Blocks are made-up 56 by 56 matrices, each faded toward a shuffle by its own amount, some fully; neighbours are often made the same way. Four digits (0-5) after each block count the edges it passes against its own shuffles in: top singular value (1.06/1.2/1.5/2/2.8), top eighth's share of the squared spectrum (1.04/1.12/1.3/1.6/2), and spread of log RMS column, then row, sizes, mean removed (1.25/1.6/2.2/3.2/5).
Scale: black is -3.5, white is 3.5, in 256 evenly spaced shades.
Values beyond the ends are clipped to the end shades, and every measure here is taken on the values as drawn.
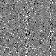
3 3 2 0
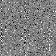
3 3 2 1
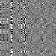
4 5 4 2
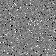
0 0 0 0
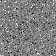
0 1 0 0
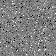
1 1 0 0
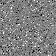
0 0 0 0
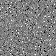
0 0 0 0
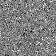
0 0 0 1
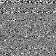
2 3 0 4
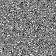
0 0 0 1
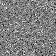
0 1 0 0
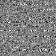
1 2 0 3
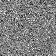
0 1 0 1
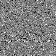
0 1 0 2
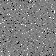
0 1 0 0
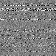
2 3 0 4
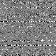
2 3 0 3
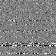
3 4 0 3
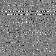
3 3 0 3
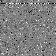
3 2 0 2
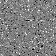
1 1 0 0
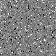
2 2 1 0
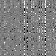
4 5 3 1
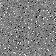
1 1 0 0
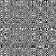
4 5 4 3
